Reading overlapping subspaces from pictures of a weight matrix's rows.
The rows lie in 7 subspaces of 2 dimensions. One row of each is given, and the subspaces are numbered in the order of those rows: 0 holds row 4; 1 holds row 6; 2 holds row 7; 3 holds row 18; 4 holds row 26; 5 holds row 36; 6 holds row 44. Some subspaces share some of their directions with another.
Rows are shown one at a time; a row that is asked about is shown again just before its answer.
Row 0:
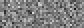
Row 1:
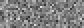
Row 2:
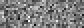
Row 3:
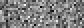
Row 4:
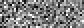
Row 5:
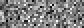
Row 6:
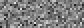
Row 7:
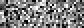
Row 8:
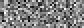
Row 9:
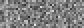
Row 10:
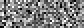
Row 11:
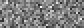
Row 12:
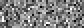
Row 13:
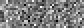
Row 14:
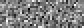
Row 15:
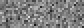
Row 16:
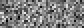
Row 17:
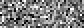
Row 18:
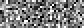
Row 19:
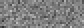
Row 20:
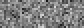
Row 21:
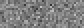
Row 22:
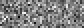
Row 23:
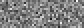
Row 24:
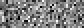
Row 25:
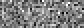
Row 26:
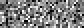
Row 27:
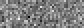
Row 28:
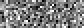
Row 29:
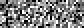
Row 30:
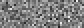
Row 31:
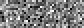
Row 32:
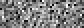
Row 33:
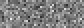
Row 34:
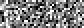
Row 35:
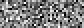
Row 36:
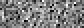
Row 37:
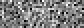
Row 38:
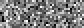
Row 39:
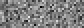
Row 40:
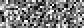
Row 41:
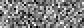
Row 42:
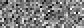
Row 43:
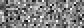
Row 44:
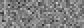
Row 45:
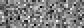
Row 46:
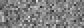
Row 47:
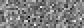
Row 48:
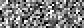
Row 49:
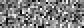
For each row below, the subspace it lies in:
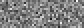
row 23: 3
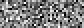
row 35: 3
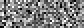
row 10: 6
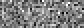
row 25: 5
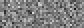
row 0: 6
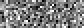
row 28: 2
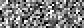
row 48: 2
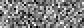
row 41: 0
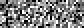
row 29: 4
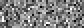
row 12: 3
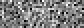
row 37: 5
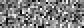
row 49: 4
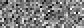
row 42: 2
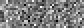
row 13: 0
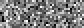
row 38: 3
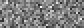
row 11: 2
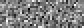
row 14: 4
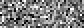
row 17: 0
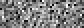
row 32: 5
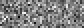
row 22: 1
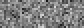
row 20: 4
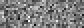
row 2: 2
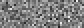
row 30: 3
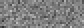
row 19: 0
